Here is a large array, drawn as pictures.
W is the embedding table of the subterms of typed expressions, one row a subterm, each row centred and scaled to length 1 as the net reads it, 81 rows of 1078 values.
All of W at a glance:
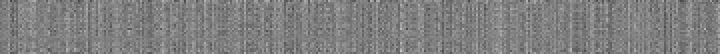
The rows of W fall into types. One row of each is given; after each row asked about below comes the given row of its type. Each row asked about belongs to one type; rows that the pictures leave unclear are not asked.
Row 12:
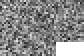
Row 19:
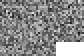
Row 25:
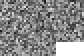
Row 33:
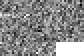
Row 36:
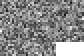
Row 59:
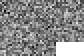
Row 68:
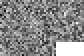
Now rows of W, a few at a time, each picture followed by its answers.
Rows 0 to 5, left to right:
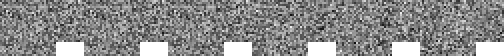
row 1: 19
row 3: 19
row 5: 68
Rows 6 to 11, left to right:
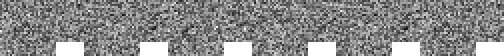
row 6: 12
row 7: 19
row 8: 25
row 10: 19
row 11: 12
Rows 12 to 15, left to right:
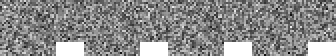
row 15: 25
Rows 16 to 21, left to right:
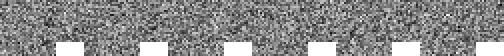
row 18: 33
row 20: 25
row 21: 12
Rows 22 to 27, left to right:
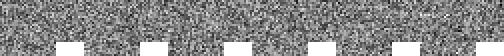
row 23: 12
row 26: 59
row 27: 33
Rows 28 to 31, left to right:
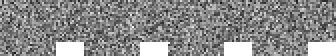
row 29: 33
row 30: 19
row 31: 25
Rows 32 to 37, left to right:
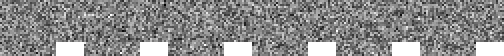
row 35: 12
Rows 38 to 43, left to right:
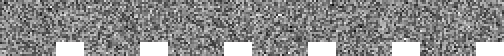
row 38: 12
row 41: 12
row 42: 33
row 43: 19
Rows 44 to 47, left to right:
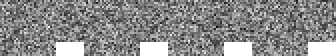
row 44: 25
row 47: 25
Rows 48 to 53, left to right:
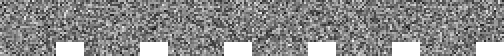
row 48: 68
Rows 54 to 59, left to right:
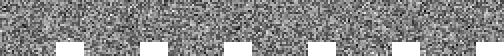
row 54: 33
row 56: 19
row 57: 68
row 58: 36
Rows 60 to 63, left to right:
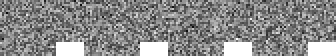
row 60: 59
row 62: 33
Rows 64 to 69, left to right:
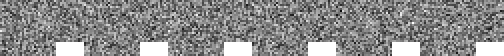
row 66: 12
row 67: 12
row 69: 19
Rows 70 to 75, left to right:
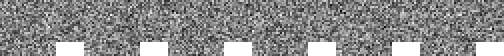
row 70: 33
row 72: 33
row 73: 12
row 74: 59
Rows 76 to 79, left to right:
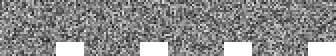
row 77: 19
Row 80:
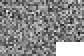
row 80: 19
